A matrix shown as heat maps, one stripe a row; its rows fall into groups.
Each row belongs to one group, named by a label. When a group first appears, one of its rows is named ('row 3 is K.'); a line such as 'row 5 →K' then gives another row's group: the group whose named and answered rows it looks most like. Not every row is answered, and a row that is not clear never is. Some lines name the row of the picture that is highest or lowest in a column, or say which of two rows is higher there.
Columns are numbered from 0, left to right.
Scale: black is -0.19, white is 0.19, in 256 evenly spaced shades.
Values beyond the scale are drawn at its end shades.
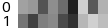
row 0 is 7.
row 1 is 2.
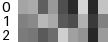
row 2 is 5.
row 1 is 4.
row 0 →7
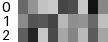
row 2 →5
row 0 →4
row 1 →5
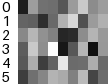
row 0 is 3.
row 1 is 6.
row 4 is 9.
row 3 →4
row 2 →2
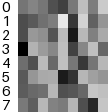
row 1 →5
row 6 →2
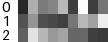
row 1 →3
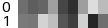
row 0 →2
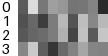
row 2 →5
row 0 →9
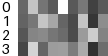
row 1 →4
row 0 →9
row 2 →2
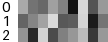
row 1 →4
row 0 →7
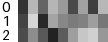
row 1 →9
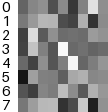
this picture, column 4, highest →3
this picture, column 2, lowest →2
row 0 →2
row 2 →9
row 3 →9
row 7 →4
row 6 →6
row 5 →3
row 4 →6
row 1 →4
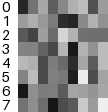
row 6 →3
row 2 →6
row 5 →7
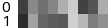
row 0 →6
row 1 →3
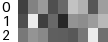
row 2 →2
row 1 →3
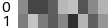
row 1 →7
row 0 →6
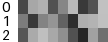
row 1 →2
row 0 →6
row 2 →9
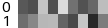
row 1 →4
